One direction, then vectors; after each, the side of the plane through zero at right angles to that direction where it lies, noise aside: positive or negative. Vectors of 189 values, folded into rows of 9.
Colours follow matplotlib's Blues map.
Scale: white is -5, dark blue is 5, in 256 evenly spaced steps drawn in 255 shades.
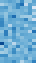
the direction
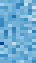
positive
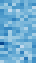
positive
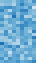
positive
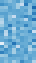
negative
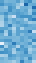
negative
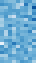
negative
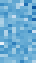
negative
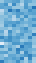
negative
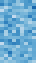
negative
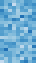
negative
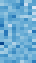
positive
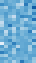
negative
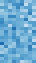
positive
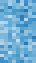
negative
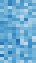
positive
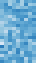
negative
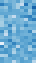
negative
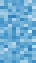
positive
